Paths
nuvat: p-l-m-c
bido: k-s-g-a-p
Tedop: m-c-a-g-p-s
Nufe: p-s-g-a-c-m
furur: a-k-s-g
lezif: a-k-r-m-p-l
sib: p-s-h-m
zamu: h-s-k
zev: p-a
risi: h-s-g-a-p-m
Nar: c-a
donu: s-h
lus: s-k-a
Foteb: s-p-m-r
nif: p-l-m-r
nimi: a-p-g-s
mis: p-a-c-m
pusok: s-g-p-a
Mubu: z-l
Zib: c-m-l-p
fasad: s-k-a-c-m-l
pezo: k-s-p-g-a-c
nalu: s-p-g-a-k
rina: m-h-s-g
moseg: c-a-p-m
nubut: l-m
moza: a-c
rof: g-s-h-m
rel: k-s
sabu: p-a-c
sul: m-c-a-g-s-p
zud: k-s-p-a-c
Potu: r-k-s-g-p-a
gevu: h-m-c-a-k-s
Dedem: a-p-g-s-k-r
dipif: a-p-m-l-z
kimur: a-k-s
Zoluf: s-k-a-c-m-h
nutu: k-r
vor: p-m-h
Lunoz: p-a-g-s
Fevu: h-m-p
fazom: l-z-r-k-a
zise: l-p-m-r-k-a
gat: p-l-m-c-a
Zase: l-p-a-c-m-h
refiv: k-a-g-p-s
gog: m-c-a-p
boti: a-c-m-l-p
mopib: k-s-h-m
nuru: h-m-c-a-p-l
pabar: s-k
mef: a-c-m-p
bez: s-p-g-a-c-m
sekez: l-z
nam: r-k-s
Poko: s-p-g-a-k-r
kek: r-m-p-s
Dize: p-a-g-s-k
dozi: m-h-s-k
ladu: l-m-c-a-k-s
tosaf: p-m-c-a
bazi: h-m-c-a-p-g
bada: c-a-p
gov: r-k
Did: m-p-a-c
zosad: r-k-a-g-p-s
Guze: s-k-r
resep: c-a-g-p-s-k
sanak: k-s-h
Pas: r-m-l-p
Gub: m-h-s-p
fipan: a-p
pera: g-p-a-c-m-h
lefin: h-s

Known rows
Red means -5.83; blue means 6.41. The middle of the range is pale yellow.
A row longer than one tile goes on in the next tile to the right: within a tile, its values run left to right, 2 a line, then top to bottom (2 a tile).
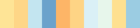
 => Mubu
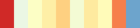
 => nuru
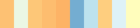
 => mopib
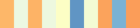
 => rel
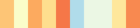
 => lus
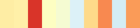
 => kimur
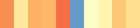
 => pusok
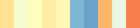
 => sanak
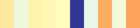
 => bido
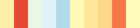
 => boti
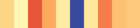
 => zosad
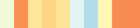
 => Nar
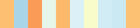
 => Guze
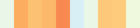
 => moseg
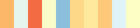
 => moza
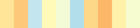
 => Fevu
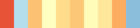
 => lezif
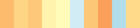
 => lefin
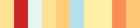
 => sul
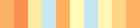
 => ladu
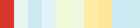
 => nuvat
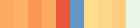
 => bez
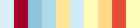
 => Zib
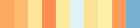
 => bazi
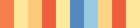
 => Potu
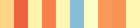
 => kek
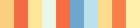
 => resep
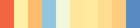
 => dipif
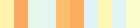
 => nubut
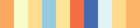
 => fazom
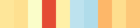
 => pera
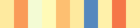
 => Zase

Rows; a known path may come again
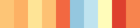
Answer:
Zoluf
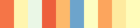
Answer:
Nufe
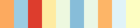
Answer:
Dedem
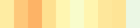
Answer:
furur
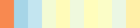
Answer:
nif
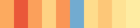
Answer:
Tedop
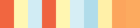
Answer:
tosaf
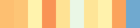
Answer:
bazi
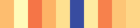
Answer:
zosad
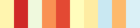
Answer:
rina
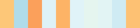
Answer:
Guze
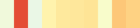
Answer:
gog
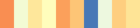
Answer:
zise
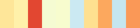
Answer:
kimur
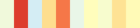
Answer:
Gub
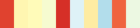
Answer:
fasad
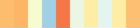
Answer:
pabar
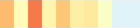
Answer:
Did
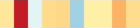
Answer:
sul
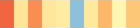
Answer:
gevu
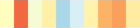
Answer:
mef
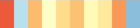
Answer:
lezif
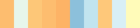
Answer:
mopib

